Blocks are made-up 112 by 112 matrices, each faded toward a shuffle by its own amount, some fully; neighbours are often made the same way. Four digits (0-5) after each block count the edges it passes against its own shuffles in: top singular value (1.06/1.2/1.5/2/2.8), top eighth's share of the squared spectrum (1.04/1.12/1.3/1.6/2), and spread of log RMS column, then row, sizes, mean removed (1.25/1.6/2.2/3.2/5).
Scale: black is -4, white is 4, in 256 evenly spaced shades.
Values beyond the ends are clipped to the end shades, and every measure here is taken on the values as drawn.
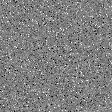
0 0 0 0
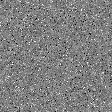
0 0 0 0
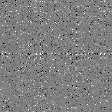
4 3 2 2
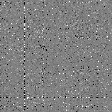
4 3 2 1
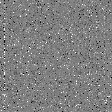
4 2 1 0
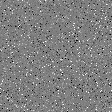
0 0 0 0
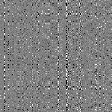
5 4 3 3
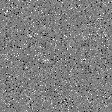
3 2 1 0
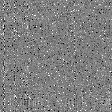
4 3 2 1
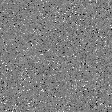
2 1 0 0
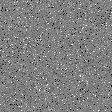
0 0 0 0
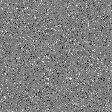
2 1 0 0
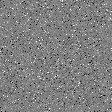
0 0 0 0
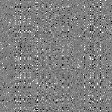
5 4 3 2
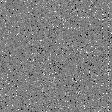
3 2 1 0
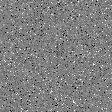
2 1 0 0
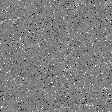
2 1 0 0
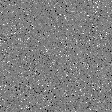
2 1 1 0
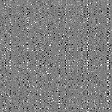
5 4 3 2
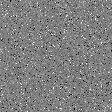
2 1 0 0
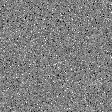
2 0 0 0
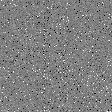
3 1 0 0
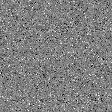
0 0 0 1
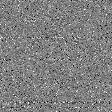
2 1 0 2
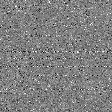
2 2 0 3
